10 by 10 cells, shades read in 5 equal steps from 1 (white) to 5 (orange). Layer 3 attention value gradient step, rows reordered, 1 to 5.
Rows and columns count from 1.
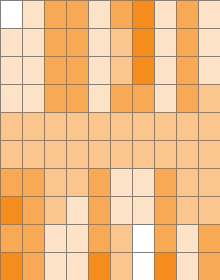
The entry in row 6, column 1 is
3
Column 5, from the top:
2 2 2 2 3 3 4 4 4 5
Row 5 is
3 3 3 3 3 3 3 3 3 3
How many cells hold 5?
7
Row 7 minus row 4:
2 2 -1 -1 2 -2 -2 2 -1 0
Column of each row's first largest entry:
7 7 7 3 1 1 1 1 1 1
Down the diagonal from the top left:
1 2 4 4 3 3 2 4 2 4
